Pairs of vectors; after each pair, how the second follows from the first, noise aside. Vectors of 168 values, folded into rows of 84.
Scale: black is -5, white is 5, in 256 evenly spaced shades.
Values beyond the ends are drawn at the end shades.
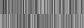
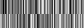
scaled up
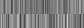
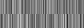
sign-scrambled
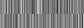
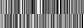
scaled up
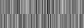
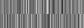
sign-scrambled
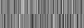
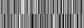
scaled up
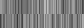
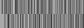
shuffled
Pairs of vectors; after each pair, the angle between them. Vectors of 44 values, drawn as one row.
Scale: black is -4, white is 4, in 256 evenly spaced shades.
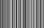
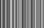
partly aligned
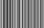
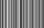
nearly opposite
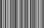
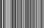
partly aligned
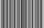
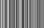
orthogonal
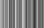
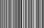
orthogonal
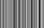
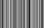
orthogonal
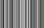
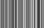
orthogonal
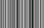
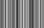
nearly parallel
